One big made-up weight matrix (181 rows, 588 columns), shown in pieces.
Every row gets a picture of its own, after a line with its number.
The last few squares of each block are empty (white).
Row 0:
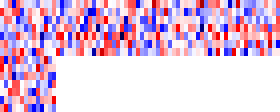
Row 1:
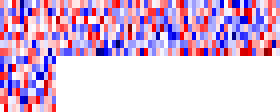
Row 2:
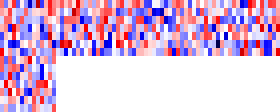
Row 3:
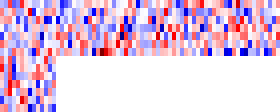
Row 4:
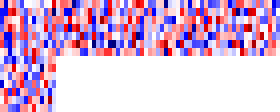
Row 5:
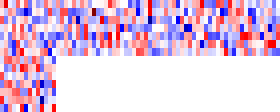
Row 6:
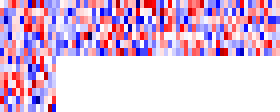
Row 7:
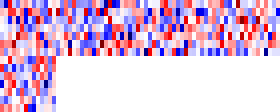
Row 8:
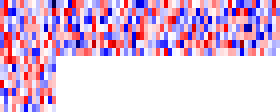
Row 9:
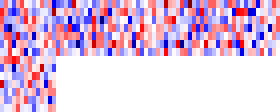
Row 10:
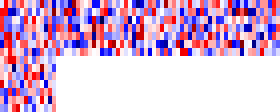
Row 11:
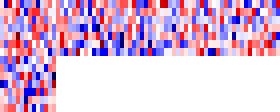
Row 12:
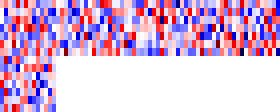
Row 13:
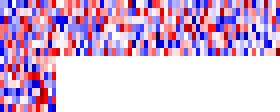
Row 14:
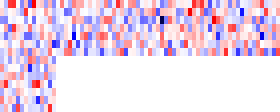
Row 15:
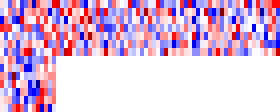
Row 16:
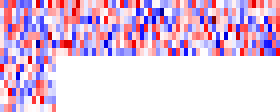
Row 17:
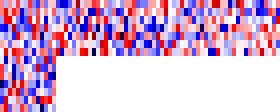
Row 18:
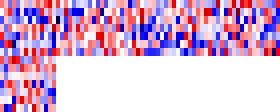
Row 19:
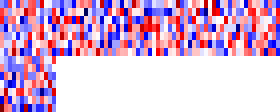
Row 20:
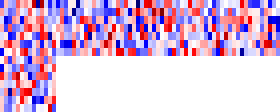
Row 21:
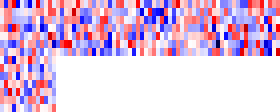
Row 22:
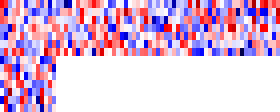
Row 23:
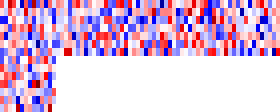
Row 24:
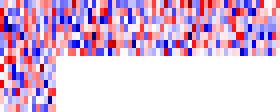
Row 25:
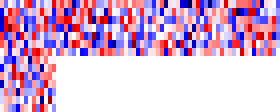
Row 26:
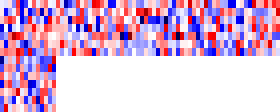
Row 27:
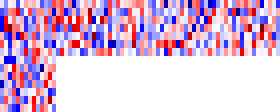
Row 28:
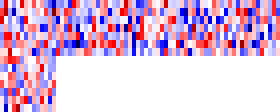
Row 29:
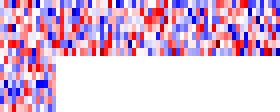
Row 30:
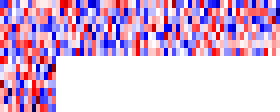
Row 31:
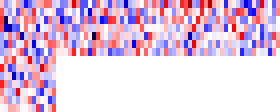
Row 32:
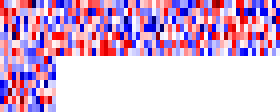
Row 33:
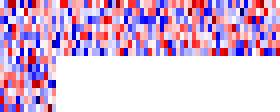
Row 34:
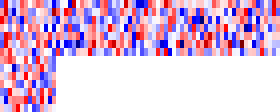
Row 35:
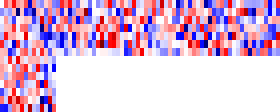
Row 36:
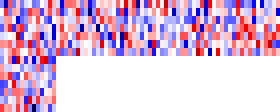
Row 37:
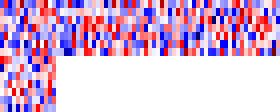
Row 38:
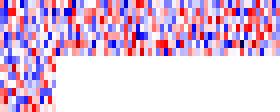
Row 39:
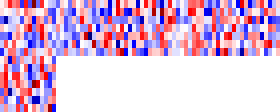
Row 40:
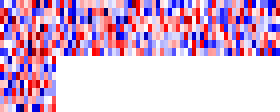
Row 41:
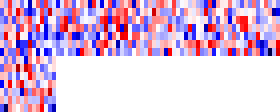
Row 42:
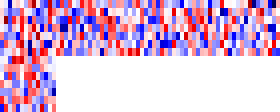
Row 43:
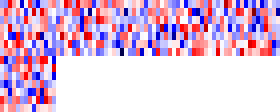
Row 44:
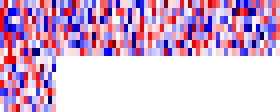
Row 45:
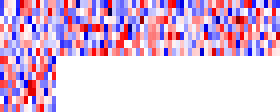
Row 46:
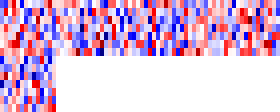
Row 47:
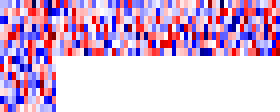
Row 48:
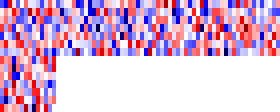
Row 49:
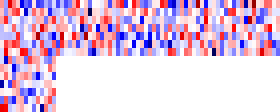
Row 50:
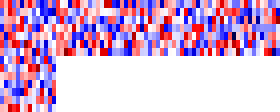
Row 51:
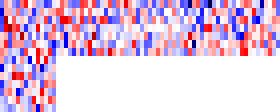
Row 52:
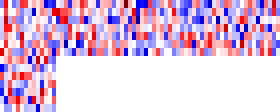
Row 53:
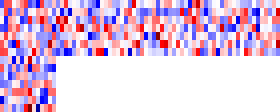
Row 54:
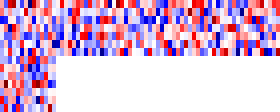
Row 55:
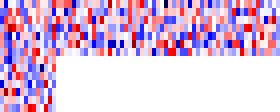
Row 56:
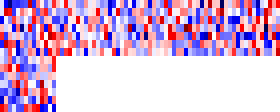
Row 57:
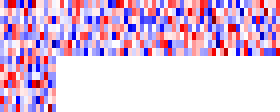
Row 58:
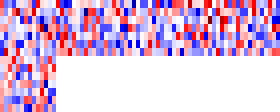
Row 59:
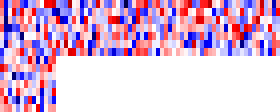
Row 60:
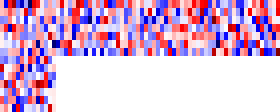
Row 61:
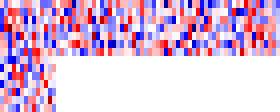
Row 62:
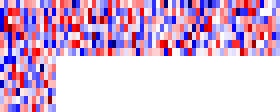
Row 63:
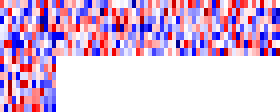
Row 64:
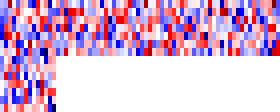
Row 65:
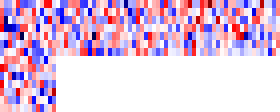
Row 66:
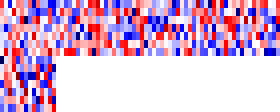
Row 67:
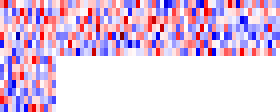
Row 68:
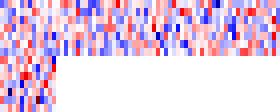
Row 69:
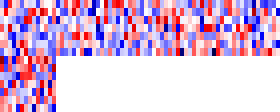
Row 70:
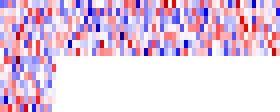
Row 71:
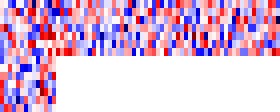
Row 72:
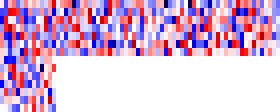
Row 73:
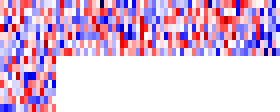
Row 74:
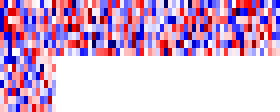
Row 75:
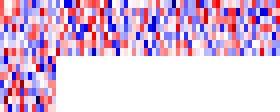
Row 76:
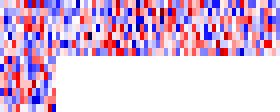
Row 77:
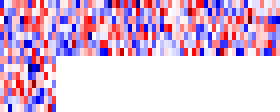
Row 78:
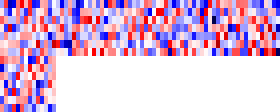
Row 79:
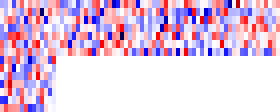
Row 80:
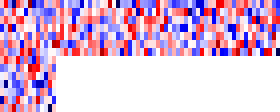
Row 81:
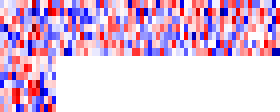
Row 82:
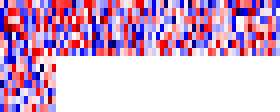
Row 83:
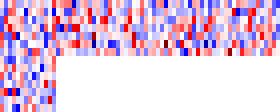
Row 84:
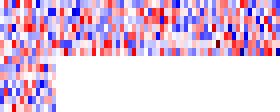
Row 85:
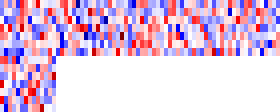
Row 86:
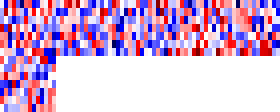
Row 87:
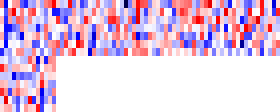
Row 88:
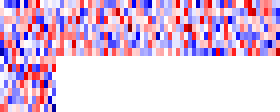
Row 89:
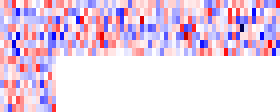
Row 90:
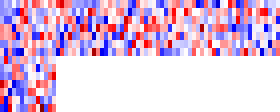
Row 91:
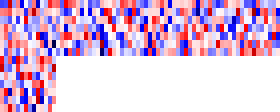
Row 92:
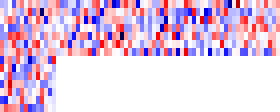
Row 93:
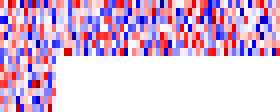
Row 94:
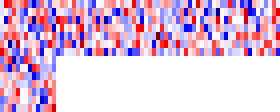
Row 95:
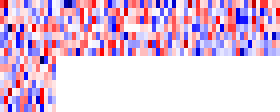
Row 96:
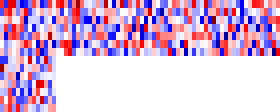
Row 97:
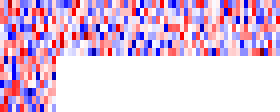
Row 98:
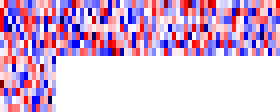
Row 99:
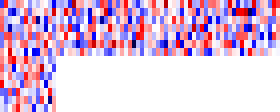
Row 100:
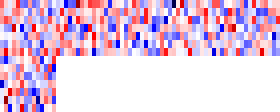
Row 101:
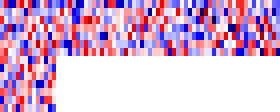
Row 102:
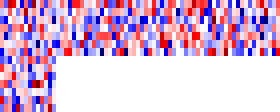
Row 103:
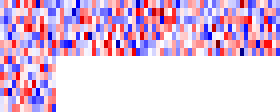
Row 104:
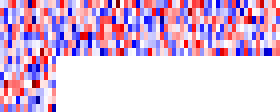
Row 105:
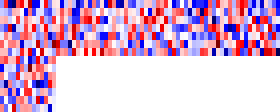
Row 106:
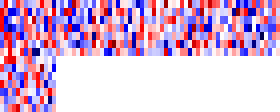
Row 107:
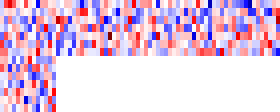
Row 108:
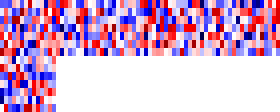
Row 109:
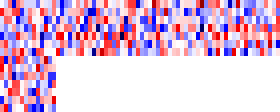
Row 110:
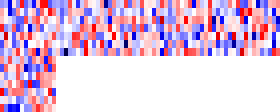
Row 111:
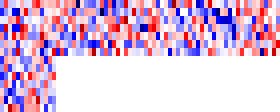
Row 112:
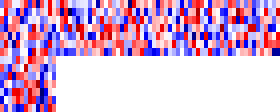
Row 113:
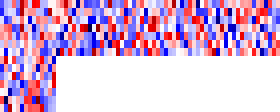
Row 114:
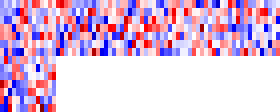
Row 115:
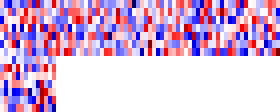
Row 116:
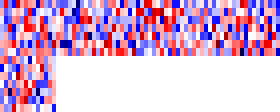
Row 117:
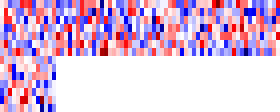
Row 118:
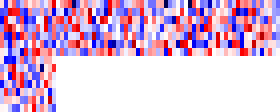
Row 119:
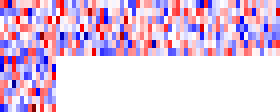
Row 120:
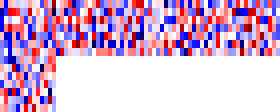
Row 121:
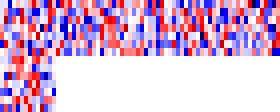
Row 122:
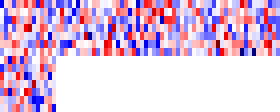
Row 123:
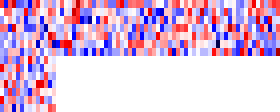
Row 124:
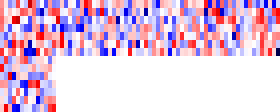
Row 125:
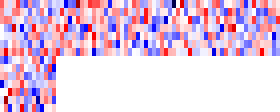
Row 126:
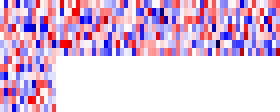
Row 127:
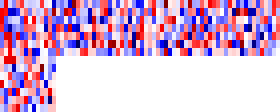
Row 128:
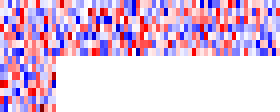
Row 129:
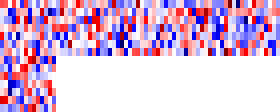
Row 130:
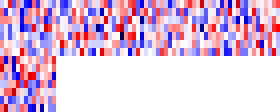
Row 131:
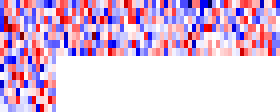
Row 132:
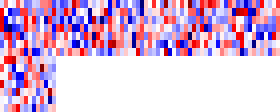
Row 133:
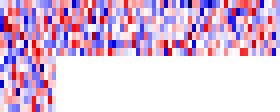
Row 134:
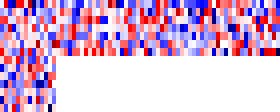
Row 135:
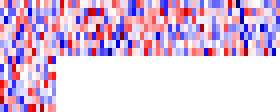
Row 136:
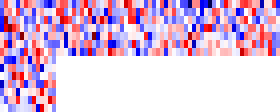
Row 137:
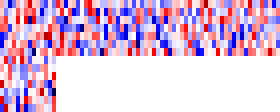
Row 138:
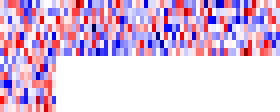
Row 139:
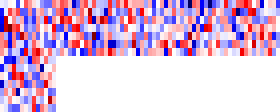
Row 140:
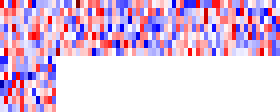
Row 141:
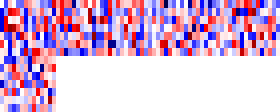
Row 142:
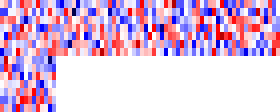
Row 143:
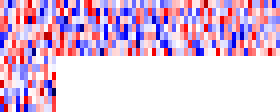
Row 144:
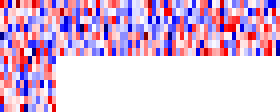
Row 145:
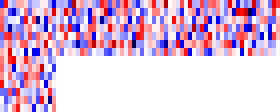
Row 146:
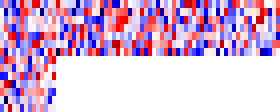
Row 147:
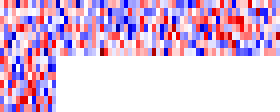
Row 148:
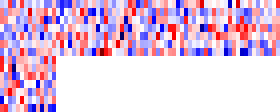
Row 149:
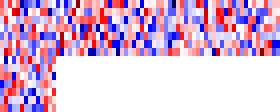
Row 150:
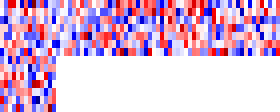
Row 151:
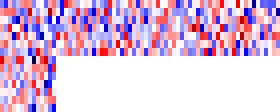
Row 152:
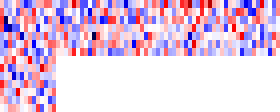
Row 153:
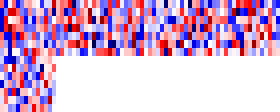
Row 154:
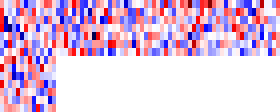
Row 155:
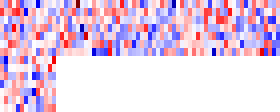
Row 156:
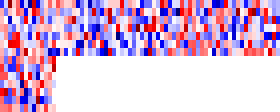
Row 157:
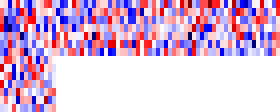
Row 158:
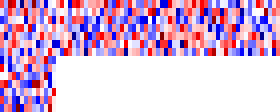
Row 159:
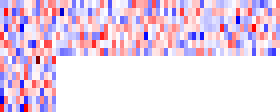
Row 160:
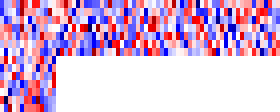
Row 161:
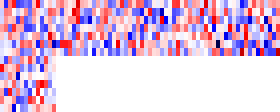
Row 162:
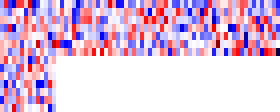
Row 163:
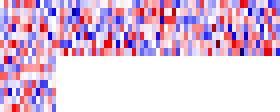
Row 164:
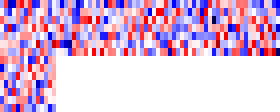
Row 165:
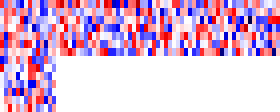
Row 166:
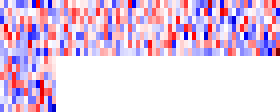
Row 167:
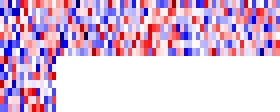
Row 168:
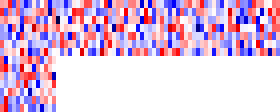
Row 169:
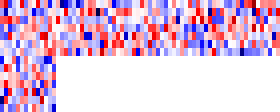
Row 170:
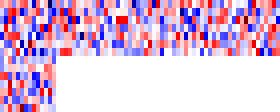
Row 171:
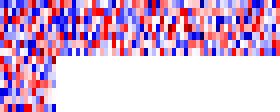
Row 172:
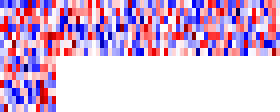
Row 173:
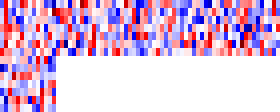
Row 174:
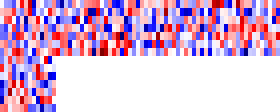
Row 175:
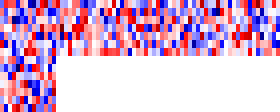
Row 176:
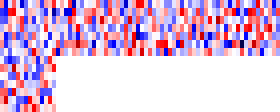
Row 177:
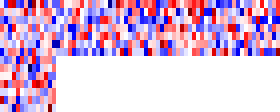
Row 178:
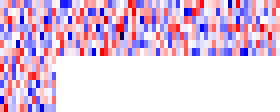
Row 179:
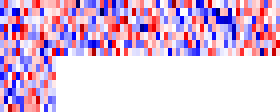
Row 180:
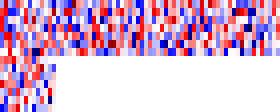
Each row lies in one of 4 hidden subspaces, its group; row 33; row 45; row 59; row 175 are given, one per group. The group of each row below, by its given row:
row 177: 33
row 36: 45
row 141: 59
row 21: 33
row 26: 45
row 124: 175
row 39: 33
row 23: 33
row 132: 59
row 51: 59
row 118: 59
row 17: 45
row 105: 33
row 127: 59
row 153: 59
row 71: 175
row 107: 175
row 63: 175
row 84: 33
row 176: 59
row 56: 175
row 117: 45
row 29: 33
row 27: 59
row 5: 175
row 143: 175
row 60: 33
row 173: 59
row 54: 33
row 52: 59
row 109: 45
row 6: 33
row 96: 33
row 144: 175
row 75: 45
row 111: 45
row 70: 45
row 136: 59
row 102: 33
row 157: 59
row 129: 45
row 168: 45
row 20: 33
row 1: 45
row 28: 59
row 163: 33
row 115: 175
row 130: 45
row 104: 33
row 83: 59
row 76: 33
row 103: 33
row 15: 175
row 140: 45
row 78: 33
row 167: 45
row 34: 59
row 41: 175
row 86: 45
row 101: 33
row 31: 59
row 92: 45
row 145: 59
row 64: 175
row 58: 175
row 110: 33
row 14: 33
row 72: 59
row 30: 45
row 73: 45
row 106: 59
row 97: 45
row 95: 45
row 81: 175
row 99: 59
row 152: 59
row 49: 45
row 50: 33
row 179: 45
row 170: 175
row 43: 45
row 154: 59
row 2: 33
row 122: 33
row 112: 175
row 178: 45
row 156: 45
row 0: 45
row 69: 45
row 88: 175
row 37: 33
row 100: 45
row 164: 33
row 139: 59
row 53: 175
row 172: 175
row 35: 175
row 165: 33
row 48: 45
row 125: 45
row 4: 59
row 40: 175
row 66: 45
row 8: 59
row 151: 45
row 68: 45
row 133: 59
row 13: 175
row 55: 59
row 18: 175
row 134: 33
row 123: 33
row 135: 45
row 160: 45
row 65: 59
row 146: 45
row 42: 175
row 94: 175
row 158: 33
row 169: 45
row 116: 33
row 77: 33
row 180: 59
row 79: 45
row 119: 45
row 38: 59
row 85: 45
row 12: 33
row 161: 33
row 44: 59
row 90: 45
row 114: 45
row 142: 45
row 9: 59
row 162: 33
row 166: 175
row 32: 45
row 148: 45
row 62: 59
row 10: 59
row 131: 59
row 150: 33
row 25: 59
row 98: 59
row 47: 175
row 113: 45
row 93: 33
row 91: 45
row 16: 33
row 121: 175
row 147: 45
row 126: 33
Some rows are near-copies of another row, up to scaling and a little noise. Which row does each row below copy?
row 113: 160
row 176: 38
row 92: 79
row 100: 125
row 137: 143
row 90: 114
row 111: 179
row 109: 0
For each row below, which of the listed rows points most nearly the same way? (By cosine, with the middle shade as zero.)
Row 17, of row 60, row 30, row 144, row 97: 97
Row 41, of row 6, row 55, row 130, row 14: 55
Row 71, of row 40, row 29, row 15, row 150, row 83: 15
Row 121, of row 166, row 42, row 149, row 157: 42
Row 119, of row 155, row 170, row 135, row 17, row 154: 135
